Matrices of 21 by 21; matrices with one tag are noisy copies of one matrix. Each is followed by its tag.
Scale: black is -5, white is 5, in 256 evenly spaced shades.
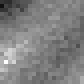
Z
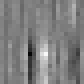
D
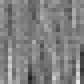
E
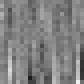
E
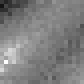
Z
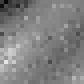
Z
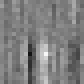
D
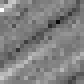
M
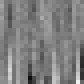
E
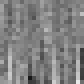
E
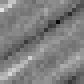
M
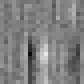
D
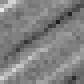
M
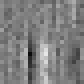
D
